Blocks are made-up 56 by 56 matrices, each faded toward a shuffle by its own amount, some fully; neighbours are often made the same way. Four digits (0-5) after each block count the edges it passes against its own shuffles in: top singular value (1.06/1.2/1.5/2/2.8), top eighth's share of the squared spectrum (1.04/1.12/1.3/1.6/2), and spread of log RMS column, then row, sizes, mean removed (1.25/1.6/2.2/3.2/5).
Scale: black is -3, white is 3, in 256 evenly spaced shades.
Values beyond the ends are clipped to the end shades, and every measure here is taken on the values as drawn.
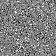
0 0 0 0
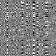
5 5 3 3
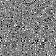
3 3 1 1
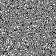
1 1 0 0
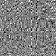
4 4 2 2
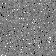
1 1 0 0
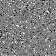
1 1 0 0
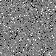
0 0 0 0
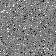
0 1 0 0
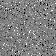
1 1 0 0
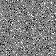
2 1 0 0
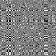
5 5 3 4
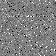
2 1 0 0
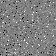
1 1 0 0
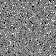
0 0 0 0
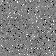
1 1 0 0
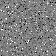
1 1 0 0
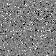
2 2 0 1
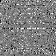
3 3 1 2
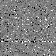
3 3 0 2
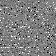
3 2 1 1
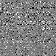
3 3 1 2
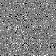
3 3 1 2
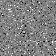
2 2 0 1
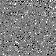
2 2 0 1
